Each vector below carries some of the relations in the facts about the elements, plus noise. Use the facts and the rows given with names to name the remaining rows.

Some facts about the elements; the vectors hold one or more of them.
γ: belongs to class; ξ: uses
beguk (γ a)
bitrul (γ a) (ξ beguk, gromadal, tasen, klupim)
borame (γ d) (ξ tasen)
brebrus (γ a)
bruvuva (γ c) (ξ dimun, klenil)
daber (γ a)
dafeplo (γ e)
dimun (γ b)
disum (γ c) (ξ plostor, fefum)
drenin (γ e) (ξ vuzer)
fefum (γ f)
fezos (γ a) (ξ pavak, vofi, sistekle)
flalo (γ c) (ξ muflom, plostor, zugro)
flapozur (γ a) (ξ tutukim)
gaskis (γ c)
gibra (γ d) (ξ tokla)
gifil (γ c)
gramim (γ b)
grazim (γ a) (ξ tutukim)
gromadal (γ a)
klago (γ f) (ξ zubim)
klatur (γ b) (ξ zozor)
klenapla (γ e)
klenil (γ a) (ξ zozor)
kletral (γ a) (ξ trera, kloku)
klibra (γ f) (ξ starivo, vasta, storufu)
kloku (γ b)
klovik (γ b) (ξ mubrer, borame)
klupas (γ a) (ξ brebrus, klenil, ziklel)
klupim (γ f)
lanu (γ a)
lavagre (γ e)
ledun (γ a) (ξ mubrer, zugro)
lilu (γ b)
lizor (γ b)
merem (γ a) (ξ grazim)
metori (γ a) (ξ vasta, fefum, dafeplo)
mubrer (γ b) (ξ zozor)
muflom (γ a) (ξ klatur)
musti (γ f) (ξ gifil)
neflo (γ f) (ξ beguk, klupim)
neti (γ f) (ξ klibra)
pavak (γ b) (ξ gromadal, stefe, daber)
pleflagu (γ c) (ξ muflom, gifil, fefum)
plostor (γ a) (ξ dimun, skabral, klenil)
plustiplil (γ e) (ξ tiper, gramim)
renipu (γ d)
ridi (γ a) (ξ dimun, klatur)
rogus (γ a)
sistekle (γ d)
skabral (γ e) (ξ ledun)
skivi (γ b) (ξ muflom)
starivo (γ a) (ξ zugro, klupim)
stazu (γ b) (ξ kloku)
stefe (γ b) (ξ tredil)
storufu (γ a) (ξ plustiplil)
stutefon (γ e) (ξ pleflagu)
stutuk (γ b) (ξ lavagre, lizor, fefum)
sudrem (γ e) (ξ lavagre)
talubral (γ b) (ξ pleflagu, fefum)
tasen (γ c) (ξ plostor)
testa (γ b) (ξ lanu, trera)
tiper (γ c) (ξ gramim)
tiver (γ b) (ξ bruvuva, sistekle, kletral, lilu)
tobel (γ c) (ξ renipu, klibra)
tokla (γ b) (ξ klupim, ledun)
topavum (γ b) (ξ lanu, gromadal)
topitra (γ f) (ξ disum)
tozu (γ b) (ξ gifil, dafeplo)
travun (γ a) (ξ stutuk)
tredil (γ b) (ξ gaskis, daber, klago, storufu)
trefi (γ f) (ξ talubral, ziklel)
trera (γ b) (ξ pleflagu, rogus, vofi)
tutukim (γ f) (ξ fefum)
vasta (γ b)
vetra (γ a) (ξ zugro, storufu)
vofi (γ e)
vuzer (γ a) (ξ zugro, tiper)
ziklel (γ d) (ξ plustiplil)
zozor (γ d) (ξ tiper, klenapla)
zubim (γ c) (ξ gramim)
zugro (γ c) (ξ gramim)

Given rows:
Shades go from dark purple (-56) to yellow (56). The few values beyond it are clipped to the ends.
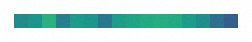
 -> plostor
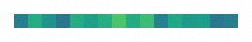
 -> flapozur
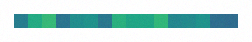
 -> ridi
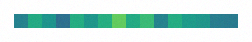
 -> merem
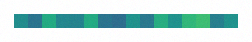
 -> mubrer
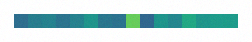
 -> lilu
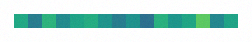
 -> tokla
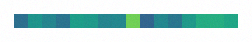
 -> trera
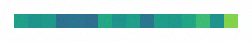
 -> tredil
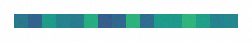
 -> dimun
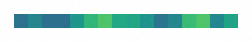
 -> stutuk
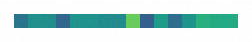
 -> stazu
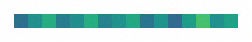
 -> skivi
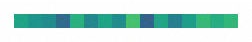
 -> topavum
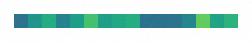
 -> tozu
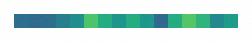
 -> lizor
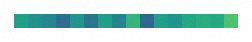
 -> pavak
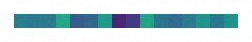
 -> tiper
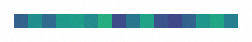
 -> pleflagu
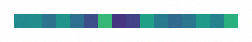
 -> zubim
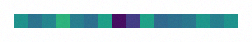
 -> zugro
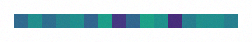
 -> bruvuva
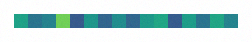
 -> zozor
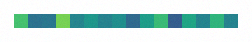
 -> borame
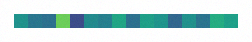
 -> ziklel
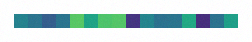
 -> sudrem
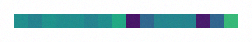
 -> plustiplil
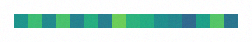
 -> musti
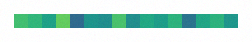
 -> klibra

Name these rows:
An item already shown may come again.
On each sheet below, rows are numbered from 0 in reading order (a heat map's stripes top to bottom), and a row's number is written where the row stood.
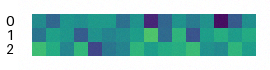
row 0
klenapla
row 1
tiver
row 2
klago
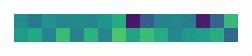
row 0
plustiplil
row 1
topitra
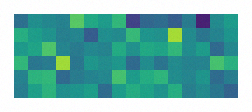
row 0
stutefon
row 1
daber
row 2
vuzer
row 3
renipu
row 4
klupas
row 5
muflom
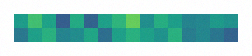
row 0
fezos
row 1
muflom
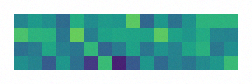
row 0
testa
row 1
bitrul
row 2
klatur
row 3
gaskis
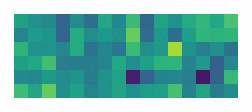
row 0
pavak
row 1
testa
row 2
gromadal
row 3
vuzer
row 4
plustiplil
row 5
starivo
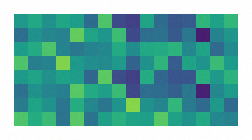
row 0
tobel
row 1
stutefon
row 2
vuzer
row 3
gibra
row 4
tobel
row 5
stutefon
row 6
rogus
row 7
bitrul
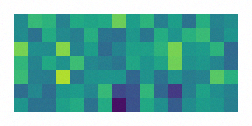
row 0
metori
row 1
mubrer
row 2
klupim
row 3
beguk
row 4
renipu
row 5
disum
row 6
tasen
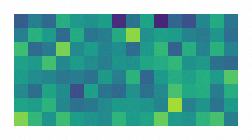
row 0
gifil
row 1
kletral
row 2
borame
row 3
ledun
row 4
stefe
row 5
gramim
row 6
storufu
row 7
neflo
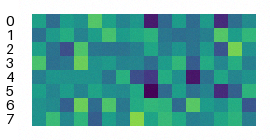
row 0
skabral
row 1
tozu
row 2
sistekle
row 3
borame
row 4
flalo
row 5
drenin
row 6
fefum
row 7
trefi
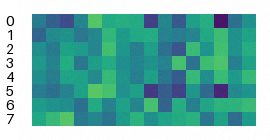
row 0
lavagre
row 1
talubral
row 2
vasta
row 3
klovik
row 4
vasta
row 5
dafeplo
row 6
topavum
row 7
vetra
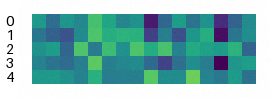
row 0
skabral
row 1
lavagre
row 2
tutukim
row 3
vofi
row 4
lanu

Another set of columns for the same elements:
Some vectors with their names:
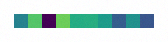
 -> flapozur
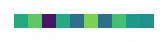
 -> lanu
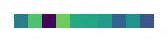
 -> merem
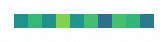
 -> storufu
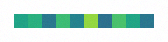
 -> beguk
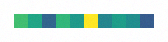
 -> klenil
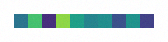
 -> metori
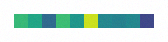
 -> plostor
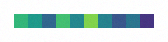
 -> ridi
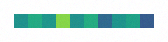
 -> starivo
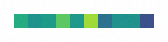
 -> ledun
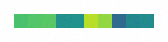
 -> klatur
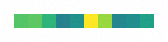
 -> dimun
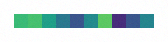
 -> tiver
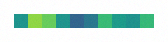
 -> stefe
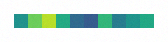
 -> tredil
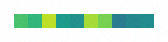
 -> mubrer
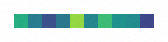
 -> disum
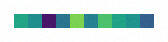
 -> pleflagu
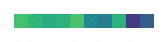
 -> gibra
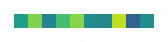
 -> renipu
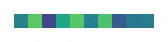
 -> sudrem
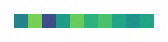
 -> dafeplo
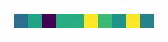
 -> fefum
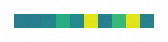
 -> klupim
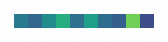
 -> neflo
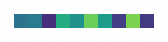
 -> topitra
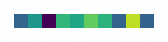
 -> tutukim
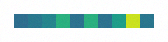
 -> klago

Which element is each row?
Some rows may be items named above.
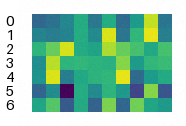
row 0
klago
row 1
klupim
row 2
gramim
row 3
vasta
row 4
lizor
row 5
musti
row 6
gromadal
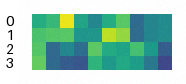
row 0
tokla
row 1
klatur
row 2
tasen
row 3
bruvuva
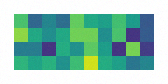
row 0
tasen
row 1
zozor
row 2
topitra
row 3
klenapla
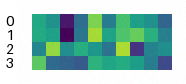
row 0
pleflagu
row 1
gifil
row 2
tozu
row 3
bruvuva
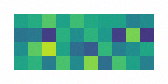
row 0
plustiplil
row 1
trefi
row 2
tredil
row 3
beguk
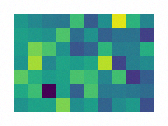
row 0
gaskis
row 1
bitrul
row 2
pavak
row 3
talubral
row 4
borame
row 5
kletral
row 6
vetra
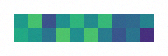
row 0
stutefon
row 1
klupas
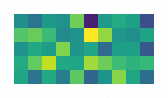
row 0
tobel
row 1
dimun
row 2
starivo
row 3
gramim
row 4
zubim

